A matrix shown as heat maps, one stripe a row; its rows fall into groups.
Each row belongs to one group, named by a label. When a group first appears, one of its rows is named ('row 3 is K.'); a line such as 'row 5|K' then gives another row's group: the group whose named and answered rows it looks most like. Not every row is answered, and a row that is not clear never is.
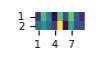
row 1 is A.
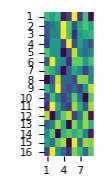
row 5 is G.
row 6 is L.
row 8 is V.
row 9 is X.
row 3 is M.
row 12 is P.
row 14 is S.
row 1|G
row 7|G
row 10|L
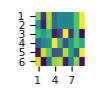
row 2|X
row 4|M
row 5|L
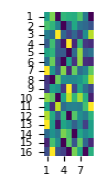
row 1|S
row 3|X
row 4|A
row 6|A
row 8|X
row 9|A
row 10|S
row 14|M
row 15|A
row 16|L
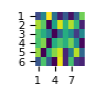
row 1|X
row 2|S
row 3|G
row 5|P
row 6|A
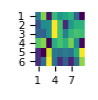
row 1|S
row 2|M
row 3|M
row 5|X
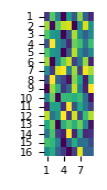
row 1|A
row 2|P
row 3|G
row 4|L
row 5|G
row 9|L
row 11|A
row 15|G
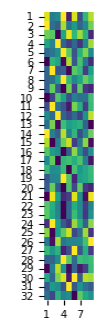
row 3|S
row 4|X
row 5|M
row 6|A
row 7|L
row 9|A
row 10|X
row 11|L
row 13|S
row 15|P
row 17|S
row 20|A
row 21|L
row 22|G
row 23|G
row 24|L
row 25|P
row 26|X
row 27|G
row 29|X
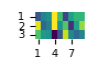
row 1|M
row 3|G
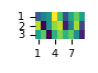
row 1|M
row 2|P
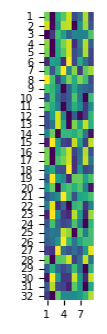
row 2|P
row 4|P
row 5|P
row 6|A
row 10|L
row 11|G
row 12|X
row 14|S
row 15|L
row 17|P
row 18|A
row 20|S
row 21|M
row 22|L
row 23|L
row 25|M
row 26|M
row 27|X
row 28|P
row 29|L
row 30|L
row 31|L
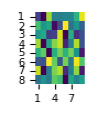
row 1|X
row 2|G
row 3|A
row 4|P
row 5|S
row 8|M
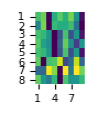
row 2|S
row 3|G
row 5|G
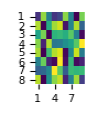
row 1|L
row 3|S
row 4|X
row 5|P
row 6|A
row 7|M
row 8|P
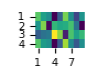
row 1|G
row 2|S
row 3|M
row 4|G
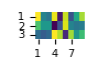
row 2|G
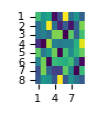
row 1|G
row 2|X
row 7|L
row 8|A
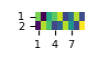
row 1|P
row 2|L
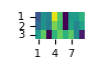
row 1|M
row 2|M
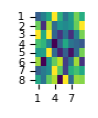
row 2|X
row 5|X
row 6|P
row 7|M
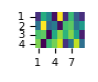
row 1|A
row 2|L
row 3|S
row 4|P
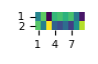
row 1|S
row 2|X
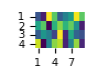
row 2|S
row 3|A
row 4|P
